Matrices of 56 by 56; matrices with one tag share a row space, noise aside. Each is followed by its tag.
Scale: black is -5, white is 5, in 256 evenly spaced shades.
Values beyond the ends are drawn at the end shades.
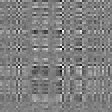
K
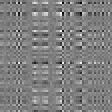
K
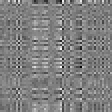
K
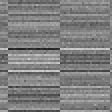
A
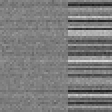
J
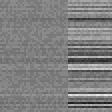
J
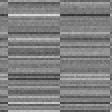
A
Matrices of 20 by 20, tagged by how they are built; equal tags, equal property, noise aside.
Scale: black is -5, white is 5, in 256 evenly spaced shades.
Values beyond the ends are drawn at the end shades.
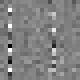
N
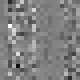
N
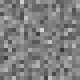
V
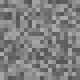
V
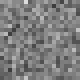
V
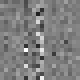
N
